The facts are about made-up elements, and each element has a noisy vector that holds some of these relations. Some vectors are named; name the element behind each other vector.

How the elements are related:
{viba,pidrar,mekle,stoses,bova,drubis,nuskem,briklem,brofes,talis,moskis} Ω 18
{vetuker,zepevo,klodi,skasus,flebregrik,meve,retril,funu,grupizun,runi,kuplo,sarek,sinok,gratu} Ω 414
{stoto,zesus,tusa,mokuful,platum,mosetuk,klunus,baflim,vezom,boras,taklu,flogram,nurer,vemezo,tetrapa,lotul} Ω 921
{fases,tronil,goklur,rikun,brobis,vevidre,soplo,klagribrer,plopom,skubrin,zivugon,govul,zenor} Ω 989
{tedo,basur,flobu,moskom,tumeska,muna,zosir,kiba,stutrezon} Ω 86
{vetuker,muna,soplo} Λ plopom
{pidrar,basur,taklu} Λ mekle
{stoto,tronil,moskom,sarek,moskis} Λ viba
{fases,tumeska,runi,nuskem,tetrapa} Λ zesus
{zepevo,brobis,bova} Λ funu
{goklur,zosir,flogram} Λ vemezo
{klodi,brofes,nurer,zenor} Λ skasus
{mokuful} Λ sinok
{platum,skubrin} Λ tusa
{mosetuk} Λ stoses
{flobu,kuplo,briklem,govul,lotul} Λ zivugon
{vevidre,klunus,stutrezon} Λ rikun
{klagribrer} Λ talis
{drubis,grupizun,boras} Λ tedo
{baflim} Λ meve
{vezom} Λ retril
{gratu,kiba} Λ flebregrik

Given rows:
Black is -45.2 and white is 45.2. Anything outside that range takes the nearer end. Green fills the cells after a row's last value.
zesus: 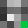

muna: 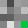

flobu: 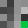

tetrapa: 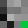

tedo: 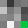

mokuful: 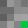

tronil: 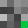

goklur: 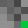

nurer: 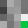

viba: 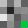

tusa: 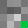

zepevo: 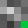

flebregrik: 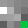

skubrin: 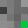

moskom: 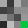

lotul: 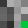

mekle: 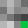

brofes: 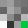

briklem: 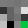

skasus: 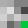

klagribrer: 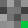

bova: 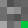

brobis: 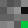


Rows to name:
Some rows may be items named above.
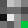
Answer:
zesus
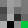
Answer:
nuskem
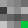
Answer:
pidrar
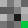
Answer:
moskis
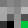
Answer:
kuplo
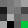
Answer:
fases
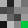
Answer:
moskom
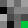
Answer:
govul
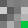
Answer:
klunus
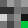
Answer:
zivugon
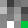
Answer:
tedo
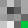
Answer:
plopom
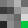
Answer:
stoto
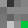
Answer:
kiba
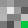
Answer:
klodi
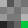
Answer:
sarek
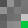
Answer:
flogram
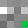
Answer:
vetuker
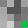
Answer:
rikun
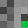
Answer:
flobu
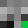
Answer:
kuplo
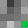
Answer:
stutrezon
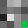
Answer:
zesus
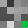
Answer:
basur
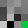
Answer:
nuskem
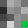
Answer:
taklu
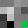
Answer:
runi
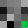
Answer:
fases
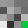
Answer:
brofes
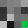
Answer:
fases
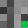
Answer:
flobu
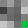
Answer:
soplo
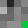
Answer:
zosir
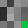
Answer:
tumeska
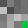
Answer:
vemezo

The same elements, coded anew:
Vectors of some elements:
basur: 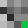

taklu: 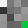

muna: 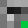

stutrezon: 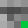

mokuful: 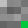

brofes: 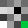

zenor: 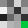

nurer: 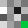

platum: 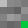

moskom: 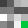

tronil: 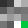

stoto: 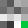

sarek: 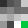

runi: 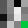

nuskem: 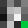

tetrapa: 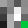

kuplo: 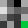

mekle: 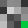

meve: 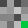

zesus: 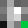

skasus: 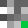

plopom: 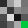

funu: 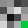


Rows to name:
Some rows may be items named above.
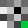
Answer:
brofes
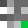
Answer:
skasus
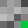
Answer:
tusa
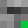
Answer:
zosir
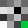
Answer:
brofes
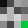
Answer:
moskis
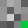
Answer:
vemezo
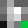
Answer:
zesus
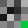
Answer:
vetuker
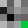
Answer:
brobis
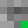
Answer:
kiba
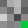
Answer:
tedo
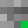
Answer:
kiba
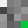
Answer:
taklu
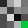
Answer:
plopom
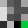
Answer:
flobu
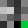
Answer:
briklem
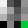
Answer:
lotul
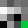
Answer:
zivugon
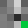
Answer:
rikun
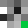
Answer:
klodi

